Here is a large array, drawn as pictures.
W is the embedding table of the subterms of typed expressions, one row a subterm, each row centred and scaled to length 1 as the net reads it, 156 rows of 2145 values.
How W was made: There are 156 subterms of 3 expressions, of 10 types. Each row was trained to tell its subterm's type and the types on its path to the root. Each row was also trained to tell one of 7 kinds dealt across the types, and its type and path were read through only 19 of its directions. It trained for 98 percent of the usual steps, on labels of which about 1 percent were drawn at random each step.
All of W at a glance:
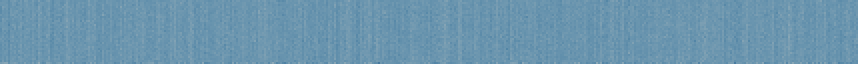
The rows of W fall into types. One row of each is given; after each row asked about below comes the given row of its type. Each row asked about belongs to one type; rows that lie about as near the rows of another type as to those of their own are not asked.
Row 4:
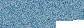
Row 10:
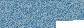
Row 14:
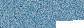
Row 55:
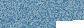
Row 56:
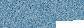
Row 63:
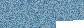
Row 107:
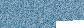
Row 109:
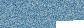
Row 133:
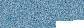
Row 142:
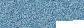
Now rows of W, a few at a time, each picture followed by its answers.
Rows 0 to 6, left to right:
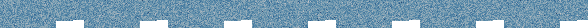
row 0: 63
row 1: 109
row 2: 4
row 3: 142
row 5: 109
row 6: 56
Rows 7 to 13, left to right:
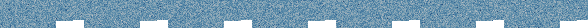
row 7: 55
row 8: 107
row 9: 14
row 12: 107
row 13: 14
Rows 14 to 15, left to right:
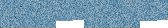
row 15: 56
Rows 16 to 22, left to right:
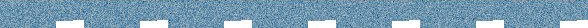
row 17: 107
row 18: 109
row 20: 4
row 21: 109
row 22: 63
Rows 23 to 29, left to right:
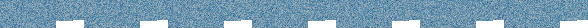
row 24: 109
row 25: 10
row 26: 107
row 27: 63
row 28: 4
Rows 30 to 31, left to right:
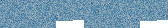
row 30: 14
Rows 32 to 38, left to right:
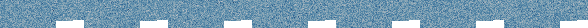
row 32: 10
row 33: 133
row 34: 10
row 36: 4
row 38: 142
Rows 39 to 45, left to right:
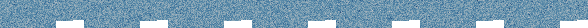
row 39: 10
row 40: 63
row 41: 107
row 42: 14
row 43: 133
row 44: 107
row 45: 4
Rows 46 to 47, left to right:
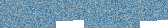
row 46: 56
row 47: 63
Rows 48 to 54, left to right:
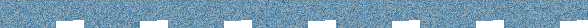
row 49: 55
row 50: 109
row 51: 14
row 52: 56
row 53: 56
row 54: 107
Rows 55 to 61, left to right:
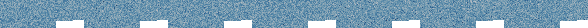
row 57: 56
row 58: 14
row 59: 142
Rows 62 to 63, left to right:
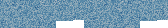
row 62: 56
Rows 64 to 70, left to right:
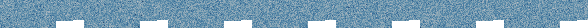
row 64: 142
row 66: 14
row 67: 55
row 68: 14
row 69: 56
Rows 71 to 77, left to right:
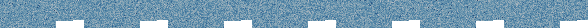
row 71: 133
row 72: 14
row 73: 63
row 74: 107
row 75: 10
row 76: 109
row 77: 63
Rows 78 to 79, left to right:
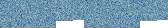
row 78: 56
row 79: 142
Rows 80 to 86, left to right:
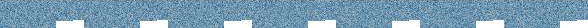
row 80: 63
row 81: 107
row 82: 14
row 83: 4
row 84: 56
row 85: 10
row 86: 4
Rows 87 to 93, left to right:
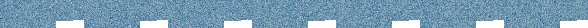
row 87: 63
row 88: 142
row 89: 14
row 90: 109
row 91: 109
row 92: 142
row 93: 142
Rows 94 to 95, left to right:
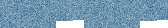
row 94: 10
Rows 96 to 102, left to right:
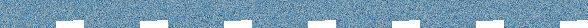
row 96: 56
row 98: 109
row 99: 55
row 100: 142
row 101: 55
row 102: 55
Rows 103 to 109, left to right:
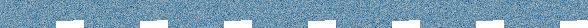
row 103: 63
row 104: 10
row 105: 14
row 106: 14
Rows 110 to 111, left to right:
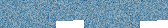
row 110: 142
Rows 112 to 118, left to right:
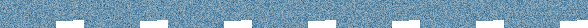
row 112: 63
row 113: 4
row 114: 55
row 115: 142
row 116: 109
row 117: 63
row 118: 133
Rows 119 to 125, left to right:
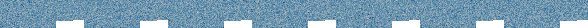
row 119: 142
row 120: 142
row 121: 107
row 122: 4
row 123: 133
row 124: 63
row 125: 56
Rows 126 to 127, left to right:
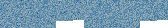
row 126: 109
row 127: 142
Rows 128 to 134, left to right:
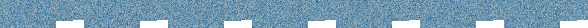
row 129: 14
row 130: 63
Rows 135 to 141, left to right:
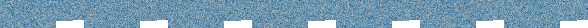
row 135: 14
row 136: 107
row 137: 133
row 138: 109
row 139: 63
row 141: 56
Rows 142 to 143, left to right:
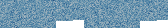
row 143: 55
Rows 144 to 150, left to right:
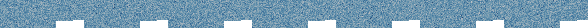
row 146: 14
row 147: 10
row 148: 55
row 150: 133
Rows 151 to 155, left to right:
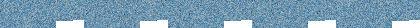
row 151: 4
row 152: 4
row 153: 56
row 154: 109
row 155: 63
